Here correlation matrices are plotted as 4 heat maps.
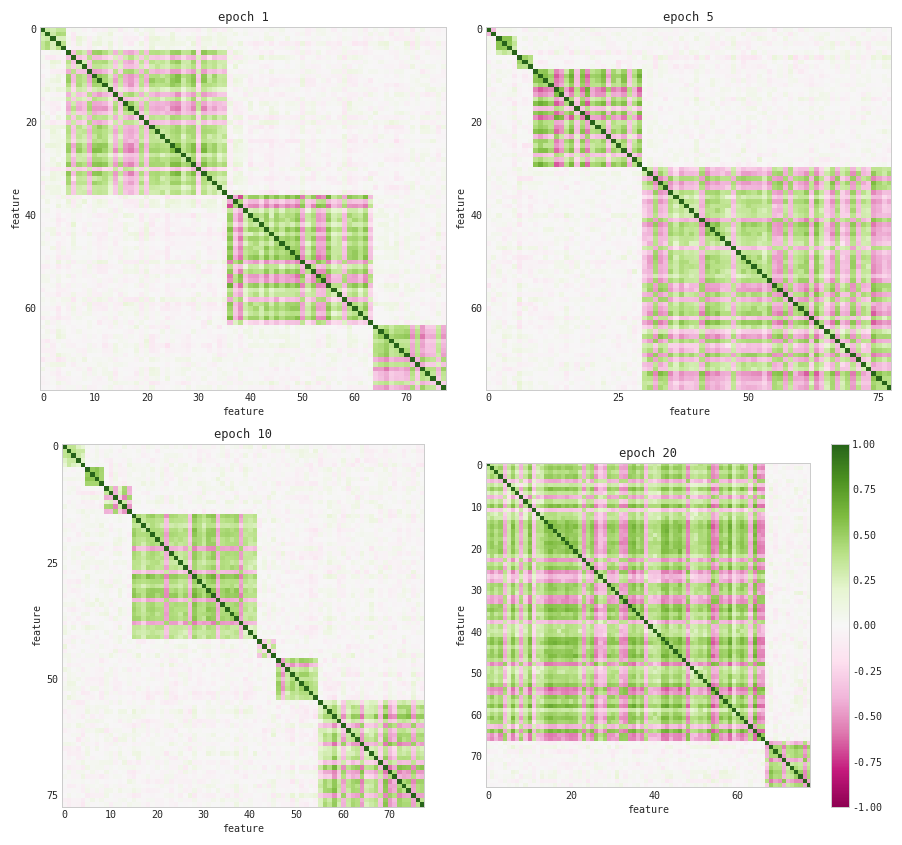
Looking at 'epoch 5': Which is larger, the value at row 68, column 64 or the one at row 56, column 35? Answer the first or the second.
the first
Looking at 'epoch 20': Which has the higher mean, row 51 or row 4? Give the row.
51
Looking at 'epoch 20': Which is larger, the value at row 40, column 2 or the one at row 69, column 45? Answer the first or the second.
the first
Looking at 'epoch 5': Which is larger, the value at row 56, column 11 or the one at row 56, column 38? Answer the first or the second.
the first
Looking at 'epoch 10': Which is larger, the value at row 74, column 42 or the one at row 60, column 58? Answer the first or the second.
the first
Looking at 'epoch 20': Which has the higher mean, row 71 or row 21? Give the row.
21
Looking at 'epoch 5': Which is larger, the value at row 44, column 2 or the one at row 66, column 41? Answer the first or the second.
the second
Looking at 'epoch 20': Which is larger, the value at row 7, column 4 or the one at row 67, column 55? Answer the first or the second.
the second
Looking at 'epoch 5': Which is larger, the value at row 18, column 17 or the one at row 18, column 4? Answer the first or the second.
the second
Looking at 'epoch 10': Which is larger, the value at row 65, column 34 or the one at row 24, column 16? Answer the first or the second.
the second
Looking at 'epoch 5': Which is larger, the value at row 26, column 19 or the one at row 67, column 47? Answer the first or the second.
the second
